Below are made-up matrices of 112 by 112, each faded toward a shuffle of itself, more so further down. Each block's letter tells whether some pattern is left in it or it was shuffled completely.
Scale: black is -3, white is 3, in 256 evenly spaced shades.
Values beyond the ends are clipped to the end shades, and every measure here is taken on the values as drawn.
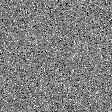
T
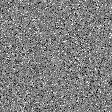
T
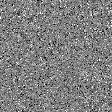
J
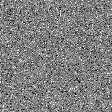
J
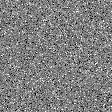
T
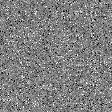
J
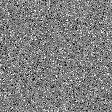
T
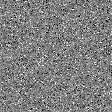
T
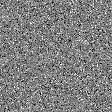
T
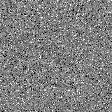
J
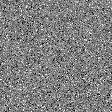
J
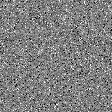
J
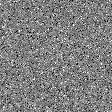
T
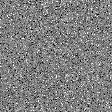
J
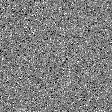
T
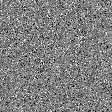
T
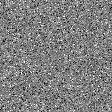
J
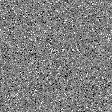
J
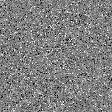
J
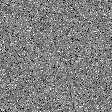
T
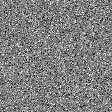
T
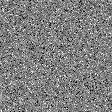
T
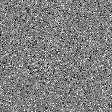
J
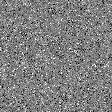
T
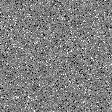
T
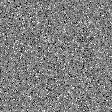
J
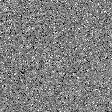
J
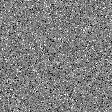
T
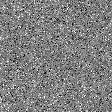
T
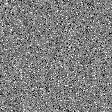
J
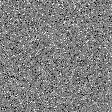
T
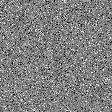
T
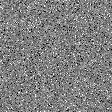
T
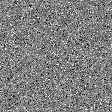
T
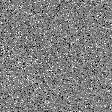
T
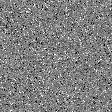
T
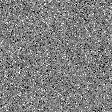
T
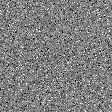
T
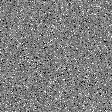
T
